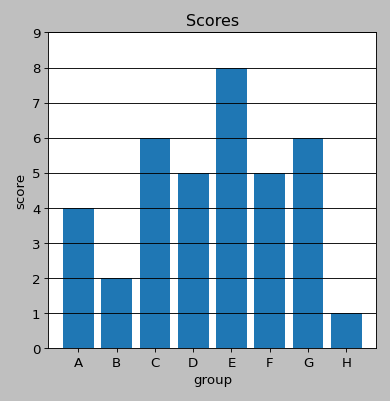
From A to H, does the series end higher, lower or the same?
lower
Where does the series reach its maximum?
E
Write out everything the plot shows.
Title: Scores
x-axis: group, ticks A B C D E F G H
y-axis: score, ticks 0 1 2 3 4 5 6 7 8 9
Values:
4 2 6 5 8 5 6 1
